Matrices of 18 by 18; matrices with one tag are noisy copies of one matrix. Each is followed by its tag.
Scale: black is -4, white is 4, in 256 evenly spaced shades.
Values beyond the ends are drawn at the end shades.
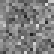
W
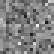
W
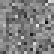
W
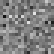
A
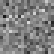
A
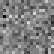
A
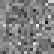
W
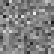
A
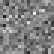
A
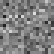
A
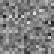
A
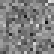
W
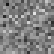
A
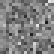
W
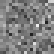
W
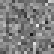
W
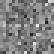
W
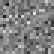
A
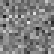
A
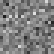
A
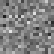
A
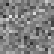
A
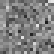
W
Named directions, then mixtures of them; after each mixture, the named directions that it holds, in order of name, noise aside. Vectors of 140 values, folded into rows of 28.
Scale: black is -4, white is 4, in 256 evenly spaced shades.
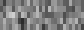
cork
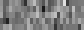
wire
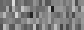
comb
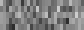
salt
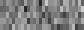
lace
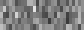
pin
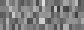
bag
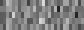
bag, salt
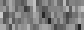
lace, pin, wire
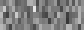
pin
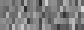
lace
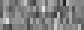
wire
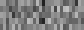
bag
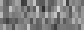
salt, wire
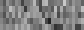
bag, lace, wire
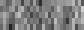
comb, lace, salt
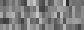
cork, wire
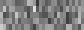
pin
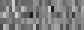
comb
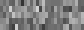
bag, cork, salt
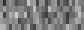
cork, pin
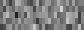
pin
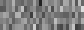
comb, lace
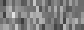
bag, cork, wire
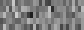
comb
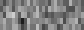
cork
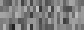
comb, cork, salt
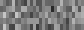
comb, salt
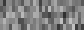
cork, lace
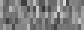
salt, wire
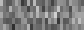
salt, wire
